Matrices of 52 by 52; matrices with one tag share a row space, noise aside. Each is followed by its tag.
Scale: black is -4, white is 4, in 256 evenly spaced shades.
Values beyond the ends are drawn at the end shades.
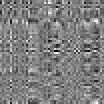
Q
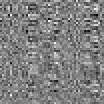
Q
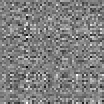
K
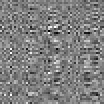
Q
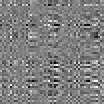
Q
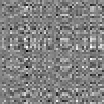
K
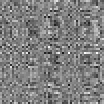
Q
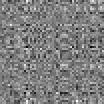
K
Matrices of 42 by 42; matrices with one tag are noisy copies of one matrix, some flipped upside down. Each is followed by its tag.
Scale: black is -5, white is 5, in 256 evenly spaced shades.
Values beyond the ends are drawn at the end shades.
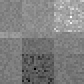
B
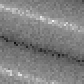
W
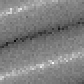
W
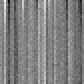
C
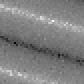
W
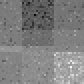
B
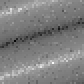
W
